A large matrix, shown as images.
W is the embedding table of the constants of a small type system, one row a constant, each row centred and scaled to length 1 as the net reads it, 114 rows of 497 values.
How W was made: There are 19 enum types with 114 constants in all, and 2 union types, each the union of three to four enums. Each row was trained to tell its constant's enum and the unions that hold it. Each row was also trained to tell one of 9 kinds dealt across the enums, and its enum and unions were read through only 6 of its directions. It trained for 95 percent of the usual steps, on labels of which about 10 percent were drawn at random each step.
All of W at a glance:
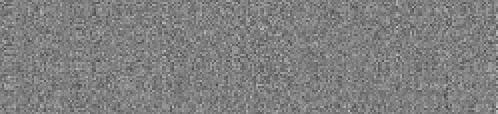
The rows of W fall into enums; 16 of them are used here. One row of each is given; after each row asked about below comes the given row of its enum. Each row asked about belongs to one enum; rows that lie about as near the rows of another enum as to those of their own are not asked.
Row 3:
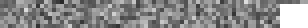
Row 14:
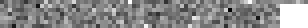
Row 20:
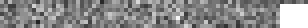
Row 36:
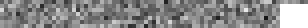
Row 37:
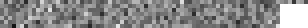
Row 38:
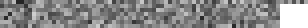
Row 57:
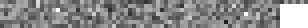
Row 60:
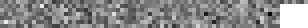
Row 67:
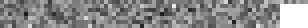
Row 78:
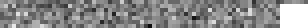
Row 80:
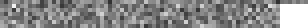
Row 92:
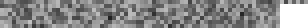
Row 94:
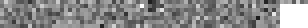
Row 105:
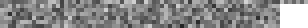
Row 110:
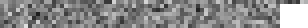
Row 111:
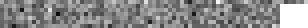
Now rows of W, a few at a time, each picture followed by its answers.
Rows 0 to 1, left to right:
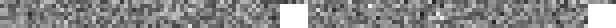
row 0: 20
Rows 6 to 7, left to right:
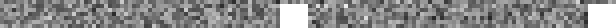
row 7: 110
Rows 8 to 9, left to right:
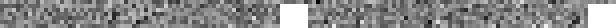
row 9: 57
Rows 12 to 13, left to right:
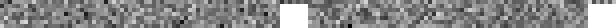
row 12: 80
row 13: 92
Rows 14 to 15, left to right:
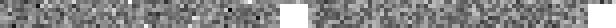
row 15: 105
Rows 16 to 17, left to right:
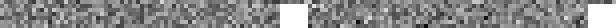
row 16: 60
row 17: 60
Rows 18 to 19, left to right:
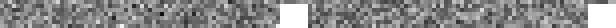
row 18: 37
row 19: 110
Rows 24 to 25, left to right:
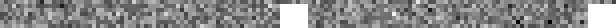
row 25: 37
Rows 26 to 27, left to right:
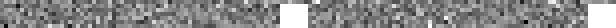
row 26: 67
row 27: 67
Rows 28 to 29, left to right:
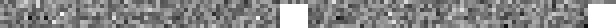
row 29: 78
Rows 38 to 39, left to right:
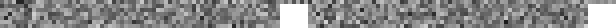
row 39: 14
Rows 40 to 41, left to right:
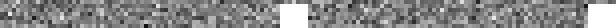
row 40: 60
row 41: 38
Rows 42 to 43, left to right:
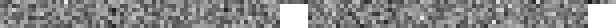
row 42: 80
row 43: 3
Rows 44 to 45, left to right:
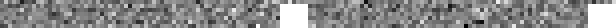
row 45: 20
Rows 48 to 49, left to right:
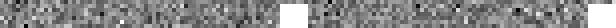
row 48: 37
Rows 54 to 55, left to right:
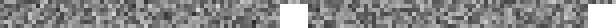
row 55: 38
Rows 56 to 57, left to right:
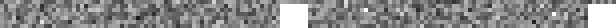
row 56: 36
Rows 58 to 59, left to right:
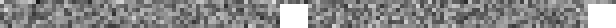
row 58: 110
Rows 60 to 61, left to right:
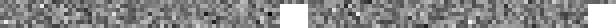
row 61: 3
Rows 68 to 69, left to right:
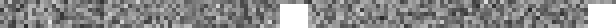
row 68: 37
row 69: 14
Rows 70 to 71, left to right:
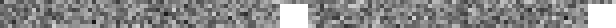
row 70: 94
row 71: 105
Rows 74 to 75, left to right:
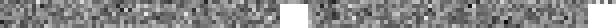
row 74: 67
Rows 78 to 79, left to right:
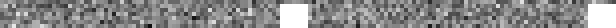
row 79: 36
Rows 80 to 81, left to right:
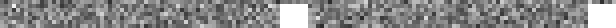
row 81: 105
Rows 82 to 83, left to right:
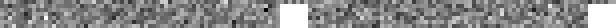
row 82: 38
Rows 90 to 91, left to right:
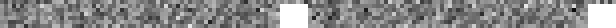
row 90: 14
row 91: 38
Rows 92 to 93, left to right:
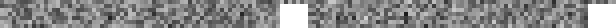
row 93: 110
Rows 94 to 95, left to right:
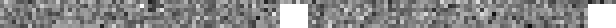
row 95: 20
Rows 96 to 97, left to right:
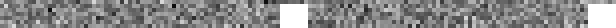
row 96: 60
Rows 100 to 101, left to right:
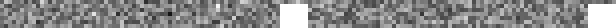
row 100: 67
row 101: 60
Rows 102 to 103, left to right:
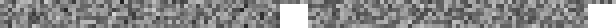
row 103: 38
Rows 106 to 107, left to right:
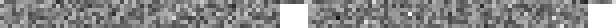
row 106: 110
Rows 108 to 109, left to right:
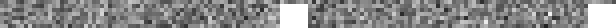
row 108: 105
